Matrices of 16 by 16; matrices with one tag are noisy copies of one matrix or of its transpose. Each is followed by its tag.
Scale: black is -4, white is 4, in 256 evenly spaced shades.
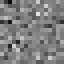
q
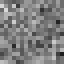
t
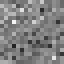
t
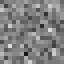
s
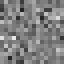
q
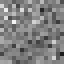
t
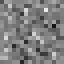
s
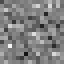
s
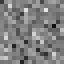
s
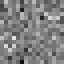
q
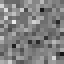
t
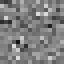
q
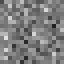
s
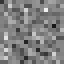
s
